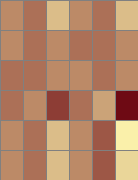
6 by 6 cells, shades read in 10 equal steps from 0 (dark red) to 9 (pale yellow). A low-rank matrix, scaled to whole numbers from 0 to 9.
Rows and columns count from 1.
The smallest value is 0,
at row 4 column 6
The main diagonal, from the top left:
5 4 5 4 3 8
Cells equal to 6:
1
